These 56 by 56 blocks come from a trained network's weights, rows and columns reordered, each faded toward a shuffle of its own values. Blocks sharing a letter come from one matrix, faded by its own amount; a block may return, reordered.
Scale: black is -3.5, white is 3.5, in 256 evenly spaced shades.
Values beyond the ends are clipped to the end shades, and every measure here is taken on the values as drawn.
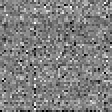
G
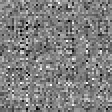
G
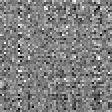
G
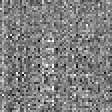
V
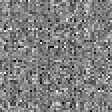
V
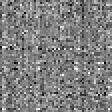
V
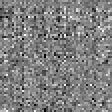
V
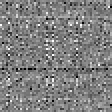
G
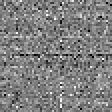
G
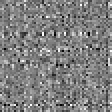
V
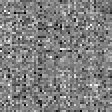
V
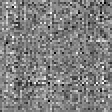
V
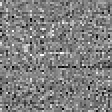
G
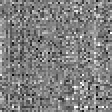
V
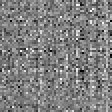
V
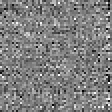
G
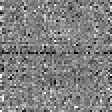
G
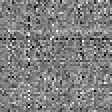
G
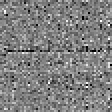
G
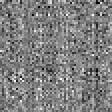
V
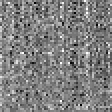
V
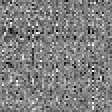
G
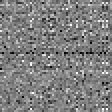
G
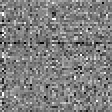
G
